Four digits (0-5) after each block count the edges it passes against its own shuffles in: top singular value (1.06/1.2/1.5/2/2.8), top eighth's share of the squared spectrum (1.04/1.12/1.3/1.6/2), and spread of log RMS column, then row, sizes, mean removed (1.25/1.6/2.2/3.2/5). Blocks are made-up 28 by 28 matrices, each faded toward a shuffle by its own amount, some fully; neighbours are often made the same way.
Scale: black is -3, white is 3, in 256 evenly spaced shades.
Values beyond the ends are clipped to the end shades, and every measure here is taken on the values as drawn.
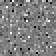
1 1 0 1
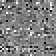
2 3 1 2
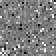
0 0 0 0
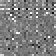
3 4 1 2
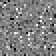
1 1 0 0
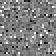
1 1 0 1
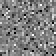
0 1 1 0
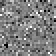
0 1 0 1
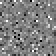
0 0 0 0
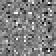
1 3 2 1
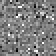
1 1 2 1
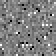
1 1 0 0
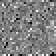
3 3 1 1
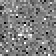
0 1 0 0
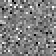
0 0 0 0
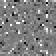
2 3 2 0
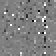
3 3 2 1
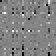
3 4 1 1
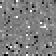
2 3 1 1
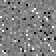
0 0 0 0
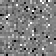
0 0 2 0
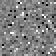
0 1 1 0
